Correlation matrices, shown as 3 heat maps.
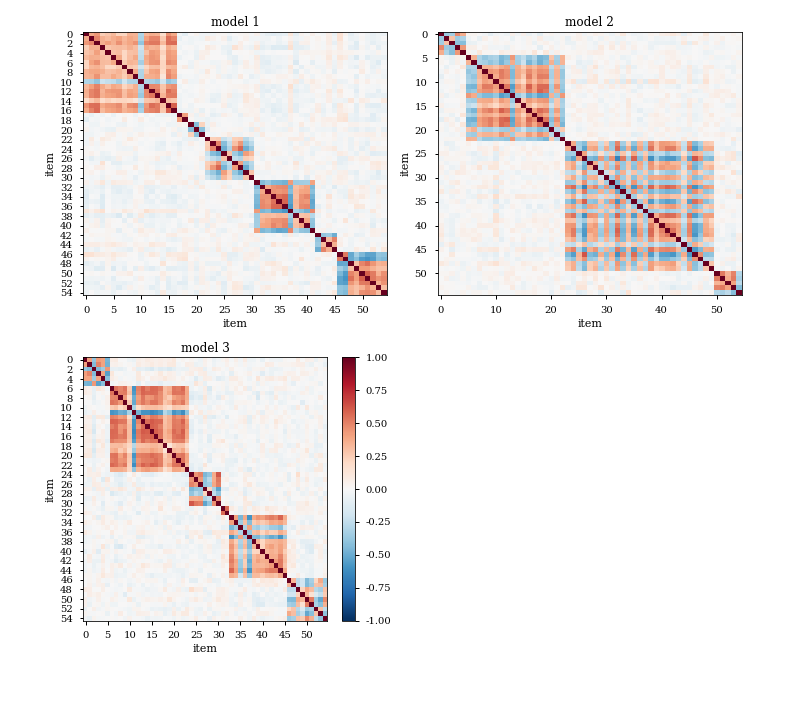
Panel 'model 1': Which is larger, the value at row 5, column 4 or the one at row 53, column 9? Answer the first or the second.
the first
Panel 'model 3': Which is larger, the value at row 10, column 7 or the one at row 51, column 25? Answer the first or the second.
the first
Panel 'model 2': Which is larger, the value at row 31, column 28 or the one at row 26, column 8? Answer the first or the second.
the second
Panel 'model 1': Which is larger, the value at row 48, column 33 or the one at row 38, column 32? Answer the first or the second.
the second
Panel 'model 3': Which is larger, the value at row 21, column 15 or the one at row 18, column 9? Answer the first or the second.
the first
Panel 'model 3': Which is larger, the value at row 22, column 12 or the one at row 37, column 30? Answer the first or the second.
the first
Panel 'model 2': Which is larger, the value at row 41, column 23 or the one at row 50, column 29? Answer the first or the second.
the first
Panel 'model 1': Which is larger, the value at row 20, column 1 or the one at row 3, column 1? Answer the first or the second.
the second
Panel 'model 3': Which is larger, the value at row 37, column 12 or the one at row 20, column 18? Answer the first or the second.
the second
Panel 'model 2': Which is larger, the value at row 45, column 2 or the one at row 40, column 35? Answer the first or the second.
the first
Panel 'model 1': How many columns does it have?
55
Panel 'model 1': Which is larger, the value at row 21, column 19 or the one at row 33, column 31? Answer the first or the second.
the first
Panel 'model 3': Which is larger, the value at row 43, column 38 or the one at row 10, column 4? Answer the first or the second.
the first
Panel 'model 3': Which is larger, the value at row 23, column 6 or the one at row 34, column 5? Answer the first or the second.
the first
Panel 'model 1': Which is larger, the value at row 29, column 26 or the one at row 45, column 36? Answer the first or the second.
the first
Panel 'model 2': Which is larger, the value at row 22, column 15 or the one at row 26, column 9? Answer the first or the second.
the second
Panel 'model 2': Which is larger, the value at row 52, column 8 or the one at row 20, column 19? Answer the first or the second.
the first
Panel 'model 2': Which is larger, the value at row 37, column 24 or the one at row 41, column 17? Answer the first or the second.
the second
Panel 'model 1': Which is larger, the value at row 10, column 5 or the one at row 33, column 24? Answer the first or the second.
the second
